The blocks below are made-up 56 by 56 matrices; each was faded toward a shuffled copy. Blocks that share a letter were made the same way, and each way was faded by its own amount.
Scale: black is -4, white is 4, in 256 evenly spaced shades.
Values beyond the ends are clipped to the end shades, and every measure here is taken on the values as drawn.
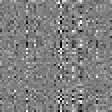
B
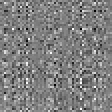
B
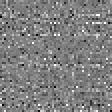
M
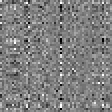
B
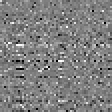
M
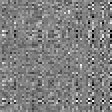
B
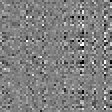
B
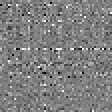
M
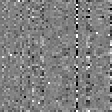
B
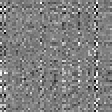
B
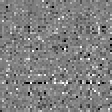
M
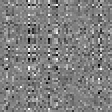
B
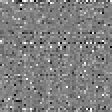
M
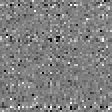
M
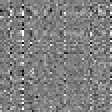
B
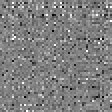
M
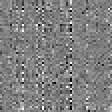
B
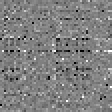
M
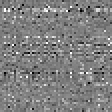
M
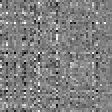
B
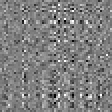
B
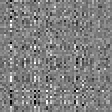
B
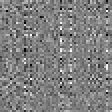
B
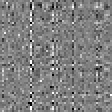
B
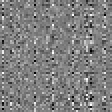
B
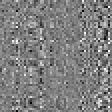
B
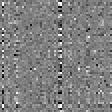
B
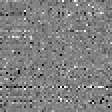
M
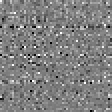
M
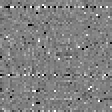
M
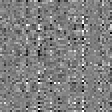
B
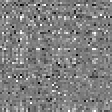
M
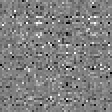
M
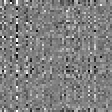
B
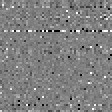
M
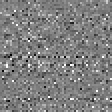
M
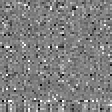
M
